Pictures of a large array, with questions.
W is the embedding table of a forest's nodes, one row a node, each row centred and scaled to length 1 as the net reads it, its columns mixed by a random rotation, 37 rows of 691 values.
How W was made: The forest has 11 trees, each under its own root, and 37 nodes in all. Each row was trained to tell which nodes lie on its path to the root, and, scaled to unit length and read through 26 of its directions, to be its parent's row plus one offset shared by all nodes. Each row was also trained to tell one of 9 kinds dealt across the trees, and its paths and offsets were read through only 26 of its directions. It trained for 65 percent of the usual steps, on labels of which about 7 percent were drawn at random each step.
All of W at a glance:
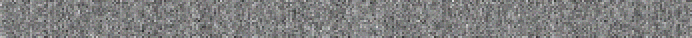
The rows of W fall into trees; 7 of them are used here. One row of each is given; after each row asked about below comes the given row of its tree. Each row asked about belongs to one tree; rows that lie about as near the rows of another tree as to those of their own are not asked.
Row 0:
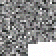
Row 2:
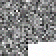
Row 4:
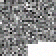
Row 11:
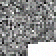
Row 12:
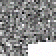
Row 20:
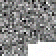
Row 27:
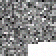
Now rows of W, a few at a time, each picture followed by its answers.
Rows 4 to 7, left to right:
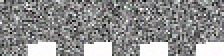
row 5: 0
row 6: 11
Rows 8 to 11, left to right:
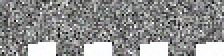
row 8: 12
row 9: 0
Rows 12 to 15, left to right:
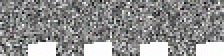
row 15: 12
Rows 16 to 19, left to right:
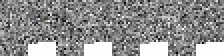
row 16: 4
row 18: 4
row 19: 0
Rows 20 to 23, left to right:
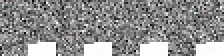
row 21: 27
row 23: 4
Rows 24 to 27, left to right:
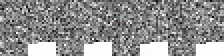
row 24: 20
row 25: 27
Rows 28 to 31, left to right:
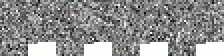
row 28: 2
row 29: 27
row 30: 11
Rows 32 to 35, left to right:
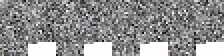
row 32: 0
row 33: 11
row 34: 20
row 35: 2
